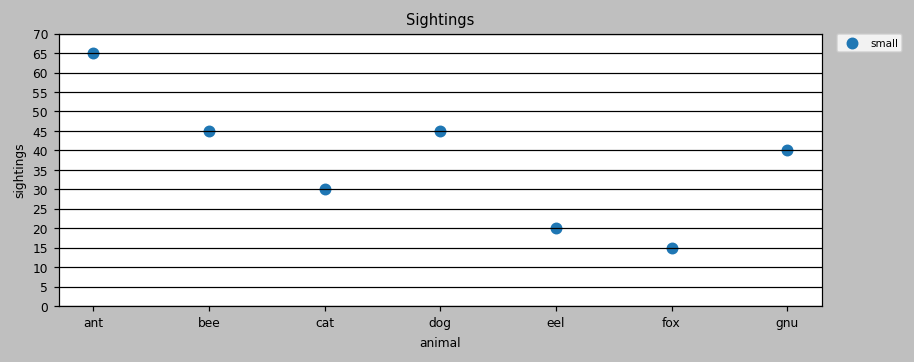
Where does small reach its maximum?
ant
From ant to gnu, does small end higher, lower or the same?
lower
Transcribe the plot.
Title: Sightings
x-axis: animal, ticks ant bee cat dog eel fox gnu
y-axis: sightings, ticks 0 5 10 15 20 25 30 35 40 45 50 55 60 65 70
Legend: small
Values:
small: 65 45 30 45 20 15 40
